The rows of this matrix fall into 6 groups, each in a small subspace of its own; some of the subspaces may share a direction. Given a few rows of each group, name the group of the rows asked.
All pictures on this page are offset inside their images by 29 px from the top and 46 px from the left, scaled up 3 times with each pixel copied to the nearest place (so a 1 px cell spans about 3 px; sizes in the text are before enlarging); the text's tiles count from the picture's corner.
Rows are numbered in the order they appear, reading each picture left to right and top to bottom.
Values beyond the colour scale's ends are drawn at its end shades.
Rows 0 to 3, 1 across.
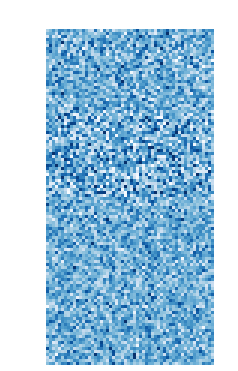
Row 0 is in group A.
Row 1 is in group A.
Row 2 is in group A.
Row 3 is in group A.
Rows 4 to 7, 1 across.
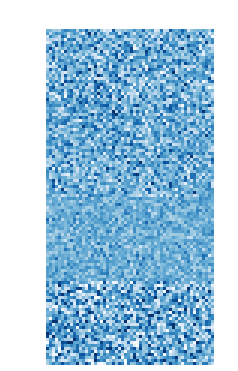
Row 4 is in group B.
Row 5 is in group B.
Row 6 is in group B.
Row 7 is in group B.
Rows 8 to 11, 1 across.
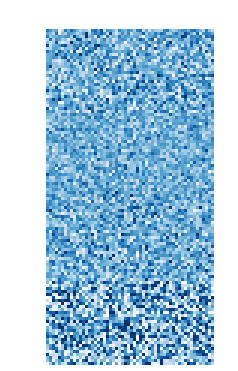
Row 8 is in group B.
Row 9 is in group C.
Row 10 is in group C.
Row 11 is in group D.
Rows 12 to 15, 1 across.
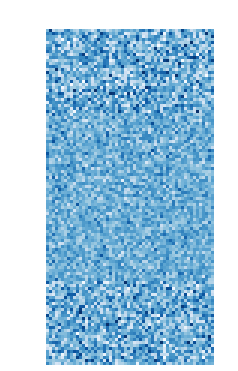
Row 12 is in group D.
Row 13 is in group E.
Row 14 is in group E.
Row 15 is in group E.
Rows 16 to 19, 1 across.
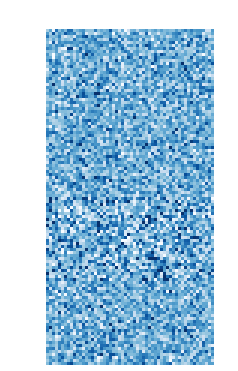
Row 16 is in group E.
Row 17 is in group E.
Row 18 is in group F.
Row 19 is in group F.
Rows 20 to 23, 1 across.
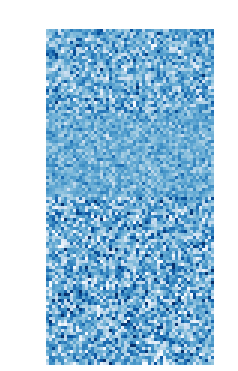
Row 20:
A
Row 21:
A
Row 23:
F
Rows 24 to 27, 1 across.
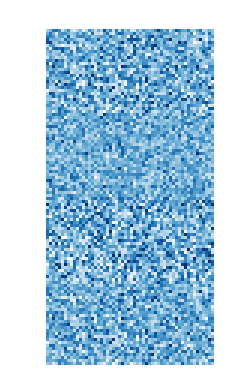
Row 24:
C
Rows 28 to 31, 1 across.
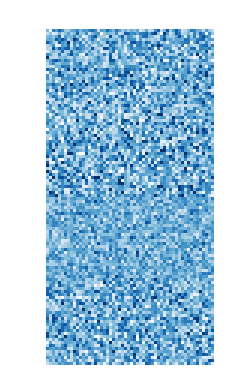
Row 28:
D
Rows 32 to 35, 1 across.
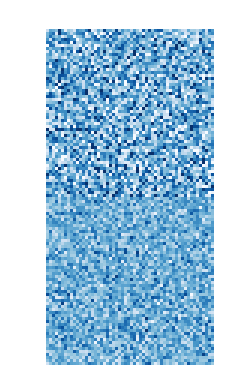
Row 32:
B
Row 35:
D
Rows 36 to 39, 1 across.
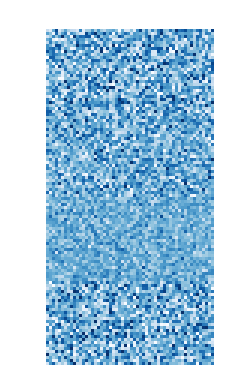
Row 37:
B
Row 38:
A
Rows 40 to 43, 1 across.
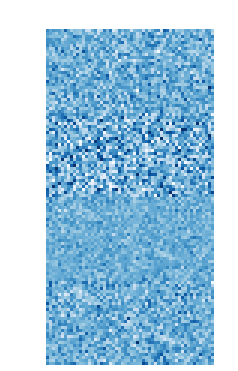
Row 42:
F
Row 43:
F
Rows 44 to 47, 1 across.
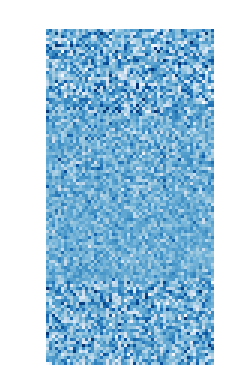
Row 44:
D
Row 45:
E
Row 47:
B
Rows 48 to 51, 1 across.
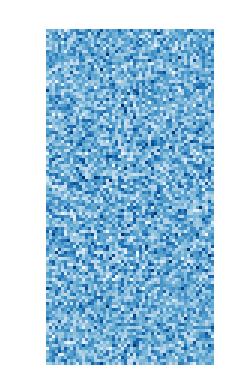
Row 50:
C
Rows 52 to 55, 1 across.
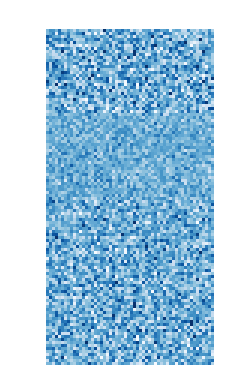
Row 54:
D
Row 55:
B
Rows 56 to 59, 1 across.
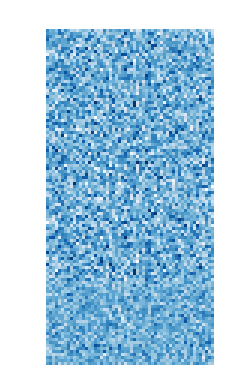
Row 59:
E
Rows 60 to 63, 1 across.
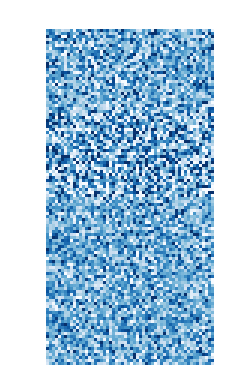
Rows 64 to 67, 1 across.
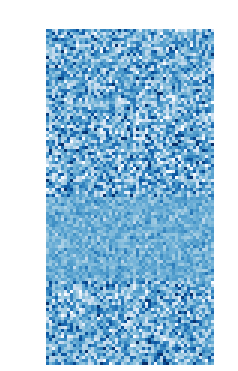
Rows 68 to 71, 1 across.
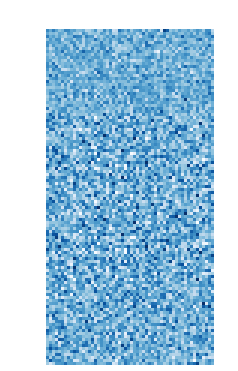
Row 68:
B
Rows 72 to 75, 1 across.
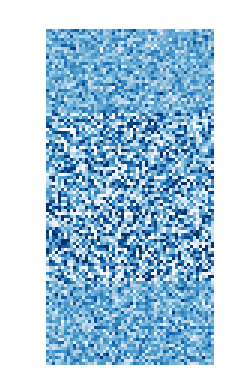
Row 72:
C
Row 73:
C
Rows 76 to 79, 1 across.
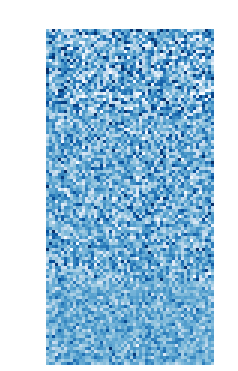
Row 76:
E
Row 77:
E
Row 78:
B
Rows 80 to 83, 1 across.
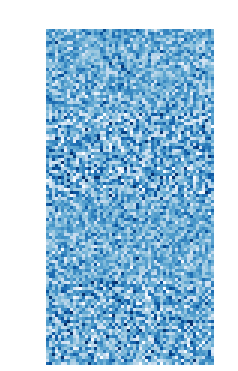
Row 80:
E
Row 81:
E
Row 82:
B
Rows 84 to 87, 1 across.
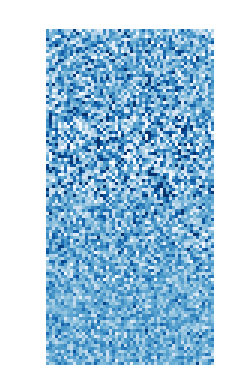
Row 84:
A
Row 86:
A
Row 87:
D
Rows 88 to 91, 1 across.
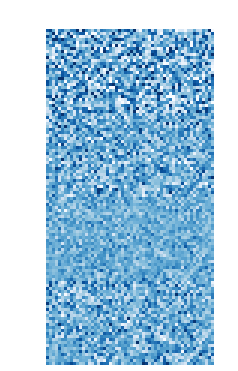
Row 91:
F
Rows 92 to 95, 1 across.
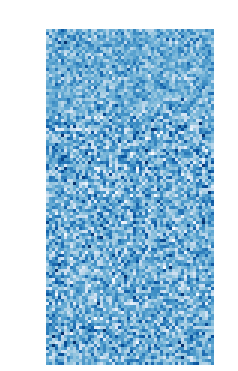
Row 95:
B
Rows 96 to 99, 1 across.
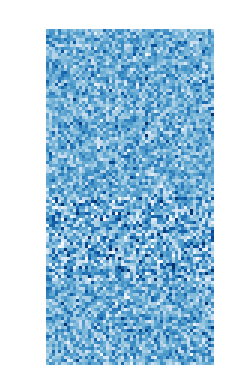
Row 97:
F
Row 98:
C
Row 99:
B
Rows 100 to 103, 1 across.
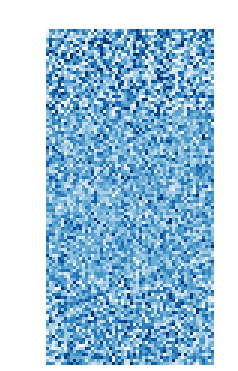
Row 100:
A
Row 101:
B
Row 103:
A
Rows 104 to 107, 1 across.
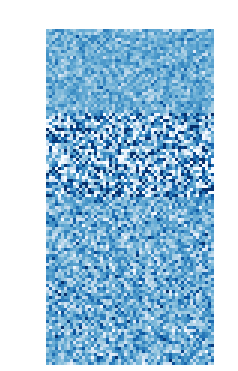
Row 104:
E
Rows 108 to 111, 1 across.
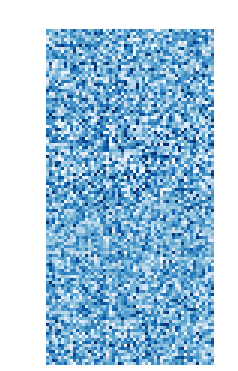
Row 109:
D
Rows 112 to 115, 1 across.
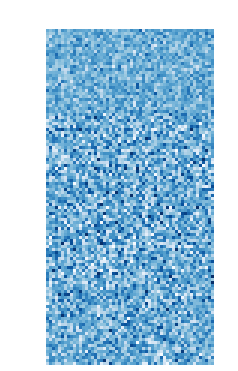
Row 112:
B
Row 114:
F
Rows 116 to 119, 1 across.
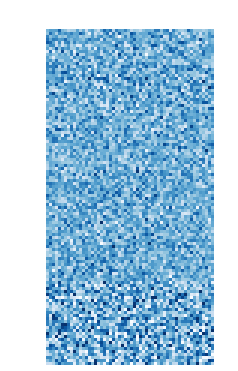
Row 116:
B
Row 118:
F
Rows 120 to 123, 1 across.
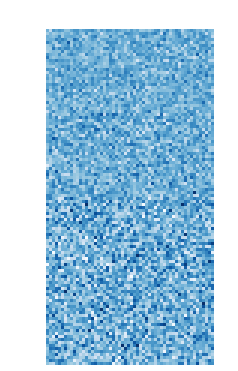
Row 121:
B
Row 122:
B
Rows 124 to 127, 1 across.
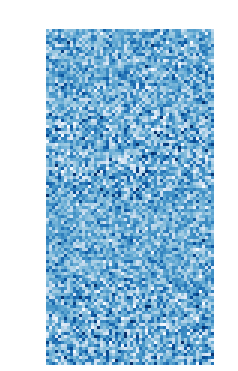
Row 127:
D
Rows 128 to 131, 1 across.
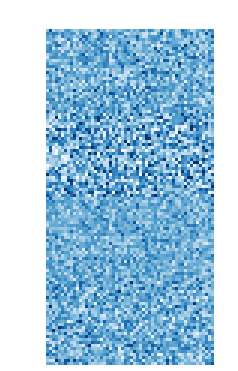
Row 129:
A
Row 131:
E
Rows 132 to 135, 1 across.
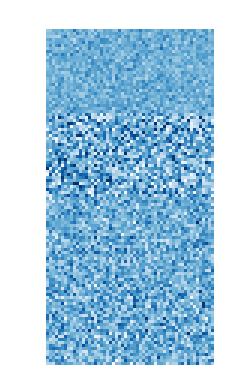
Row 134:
D
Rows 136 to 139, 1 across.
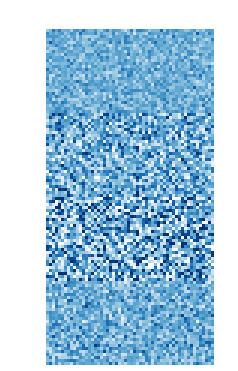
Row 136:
E
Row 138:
E
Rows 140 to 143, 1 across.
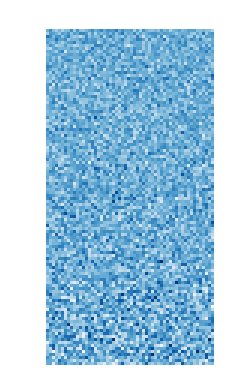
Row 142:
C
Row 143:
C
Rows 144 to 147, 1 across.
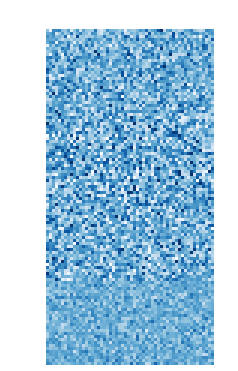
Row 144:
E
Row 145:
B
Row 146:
A
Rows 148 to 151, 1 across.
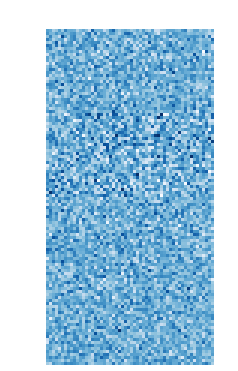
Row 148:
B
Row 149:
B
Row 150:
A
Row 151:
B
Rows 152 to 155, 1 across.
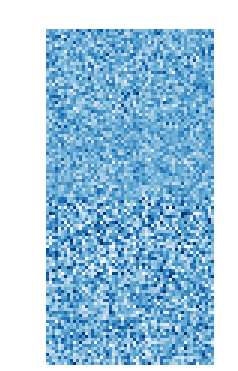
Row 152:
A
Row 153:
F
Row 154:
F
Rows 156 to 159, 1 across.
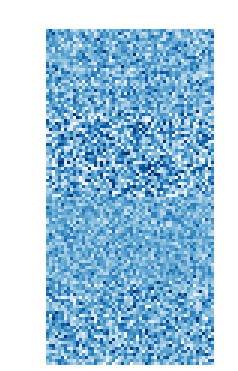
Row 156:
D
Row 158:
B
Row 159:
C
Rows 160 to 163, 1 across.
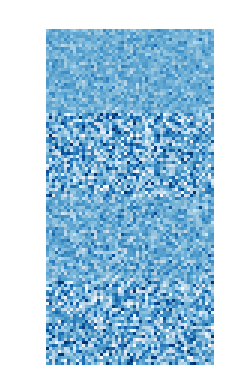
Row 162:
C
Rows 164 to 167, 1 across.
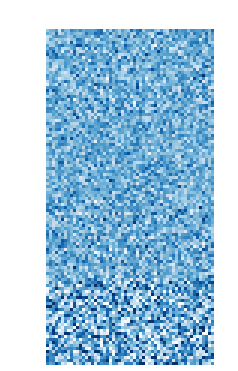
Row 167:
A
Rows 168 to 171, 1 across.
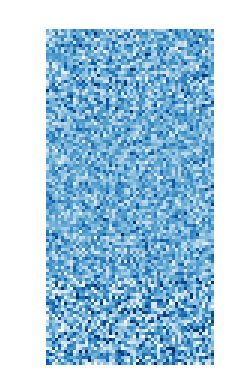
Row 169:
C
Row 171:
C
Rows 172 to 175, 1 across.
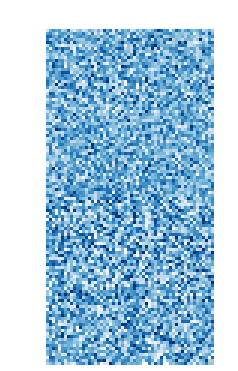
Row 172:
C
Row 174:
B
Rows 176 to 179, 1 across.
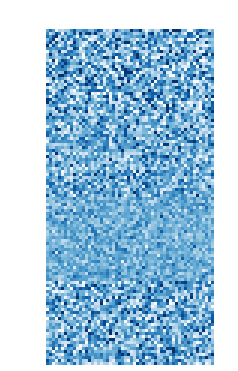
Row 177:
D
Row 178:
A
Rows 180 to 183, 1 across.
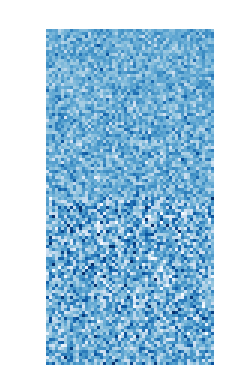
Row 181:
E
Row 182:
F
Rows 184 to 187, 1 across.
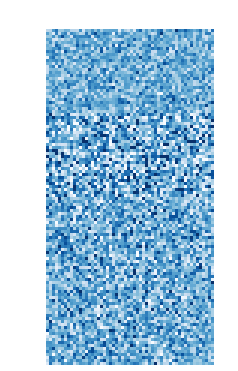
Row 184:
C
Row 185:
D
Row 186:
B
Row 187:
F
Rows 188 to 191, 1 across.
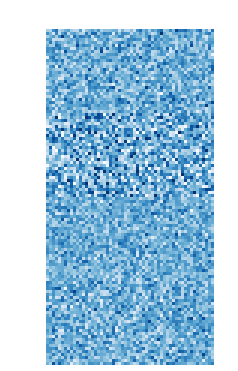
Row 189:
B
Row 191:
A
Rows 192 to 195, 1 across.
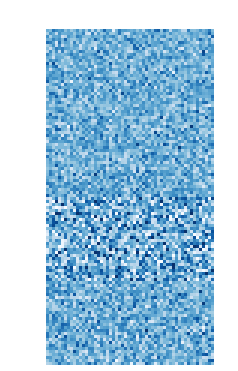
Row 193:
D
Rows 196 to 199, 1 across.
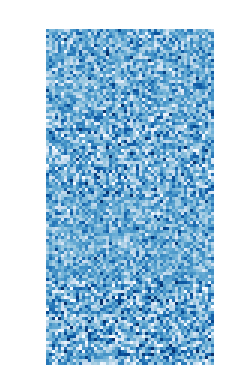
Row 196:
A
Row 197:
B
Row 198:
D
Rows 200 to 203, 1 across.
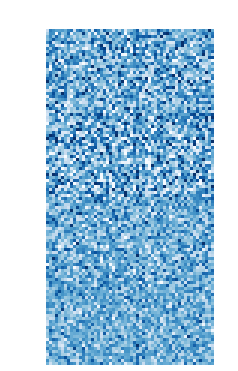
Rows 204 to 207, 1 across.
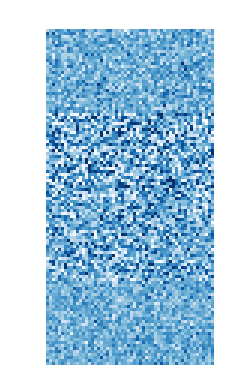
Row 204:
E
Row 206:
C
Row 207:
B
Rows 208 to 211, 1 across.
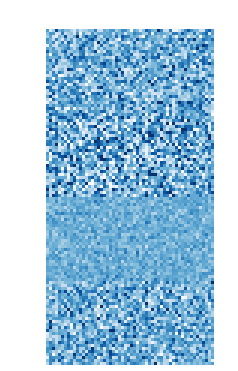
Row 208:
E
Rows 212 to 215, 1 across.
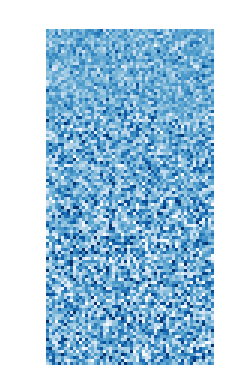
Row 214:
D
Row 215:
E
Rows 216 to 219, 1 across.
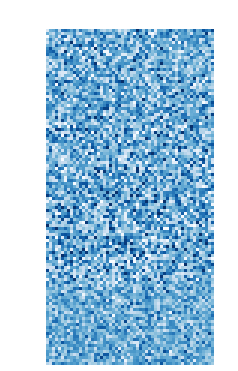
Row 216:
A
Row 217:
D
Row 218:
D
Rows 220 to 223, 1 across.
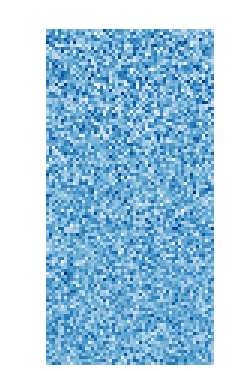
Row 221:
B
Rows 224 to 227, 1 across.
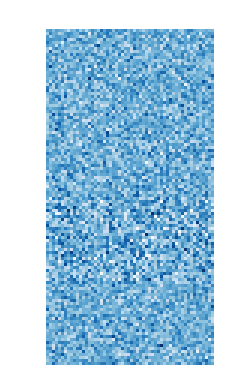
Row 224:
B
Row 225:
E
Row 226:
D
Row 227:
C
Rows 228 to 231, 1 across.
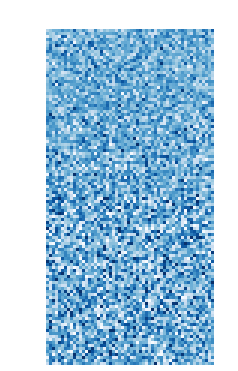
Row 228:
A
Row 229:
D
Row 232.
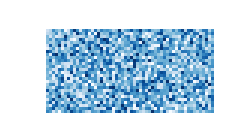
